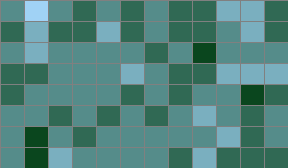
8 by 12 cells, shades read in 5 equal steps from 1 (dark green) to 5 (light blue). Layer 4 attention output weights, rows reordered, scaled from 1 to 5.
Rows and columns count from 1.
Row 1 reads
3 5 3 2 3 2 3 2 2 4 4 2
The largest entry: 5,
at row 1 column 2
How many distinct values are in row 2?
3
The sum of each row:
35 32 34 36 30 33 33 32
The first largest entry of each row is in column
2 2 2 6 2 9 10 3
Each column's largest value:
3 5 4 3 4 4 3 3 4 4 4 4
